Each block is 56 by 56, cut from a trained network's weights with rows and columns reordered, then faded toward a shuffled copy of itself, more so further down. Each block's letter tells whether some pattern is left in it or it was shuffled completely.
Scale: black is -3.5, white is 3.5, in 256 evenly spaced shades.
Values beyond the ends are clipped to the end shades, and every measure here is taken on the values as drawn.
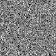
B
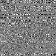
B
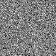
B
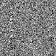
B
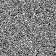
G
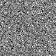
B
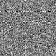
B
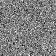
G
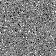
G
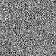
B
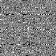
B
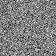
G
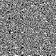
B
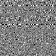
B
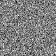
B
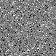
G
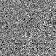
B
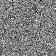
G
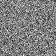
G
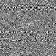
B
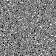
G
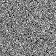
G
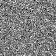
G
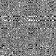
B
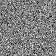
G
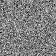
G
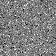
G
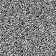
G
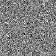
B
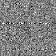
B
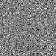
B
